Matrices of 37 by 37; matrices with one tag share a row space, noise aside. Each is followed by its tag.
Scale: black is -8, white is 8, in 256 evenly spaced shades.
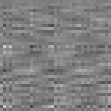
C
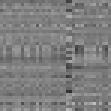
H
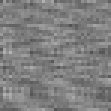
C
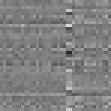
H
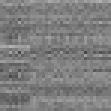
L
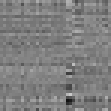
H
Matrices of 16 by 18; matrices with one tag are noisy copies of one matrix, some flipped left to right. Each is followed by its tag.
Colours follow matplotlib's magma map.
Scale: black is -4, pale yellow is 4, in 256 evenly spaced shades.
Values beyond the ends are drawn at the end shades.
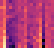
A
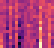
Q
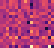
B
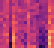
A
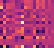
B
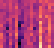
Q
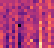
Q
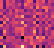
B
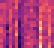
Q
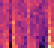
A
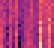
Q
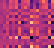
B
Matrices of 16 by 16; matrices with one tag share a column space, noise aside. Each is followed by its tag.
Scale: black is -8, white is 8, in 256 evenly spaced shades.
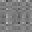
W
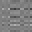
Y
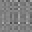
W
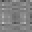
W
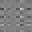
Y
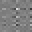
Y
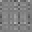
W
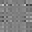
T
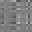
W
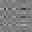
Y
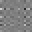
Y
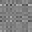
T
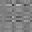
T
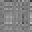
W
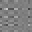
Y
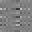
Y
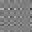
Y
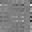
T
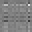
T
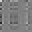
W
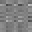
T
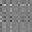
T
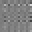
T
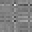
T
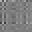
W
